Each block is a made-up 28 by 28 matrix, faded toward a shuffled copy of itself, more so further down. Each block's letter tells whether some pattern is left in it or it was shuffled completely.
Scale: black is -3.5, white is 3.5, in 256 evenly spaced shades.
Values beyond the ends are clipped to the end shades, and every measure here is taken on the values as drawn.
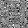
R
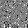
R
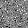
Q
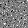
Q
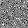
Q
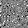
R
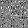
R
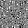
R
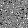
Q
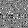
R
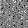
R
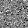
Q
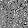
Q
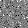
Q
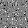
R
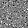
Q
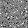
Q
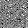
Q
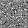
Q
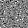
Q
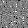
R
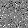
Q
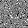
Q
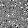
R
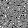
Q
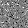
Q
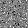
Q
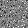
Q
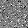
Q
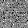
R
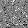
R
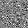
R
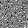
Q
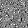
R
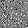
R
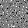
R
